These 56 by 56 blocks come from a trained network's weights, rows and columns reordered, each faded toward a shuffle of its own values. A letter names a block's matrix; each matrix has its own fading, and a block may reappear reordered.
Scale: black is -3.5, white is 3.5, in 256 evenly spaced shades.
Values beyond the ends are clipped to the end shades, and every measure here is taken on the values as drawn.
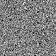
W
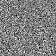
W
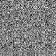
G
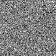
W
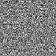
G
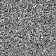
W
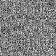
G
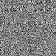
G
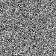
W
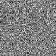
G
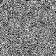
G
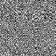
G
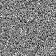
W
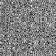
G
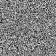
W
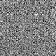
G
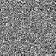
G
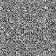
G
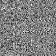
G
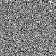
G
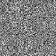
G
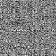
G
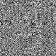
G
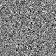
W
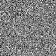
W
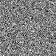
W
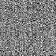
G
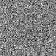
G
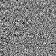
G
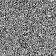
W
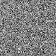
W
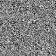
W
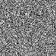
W
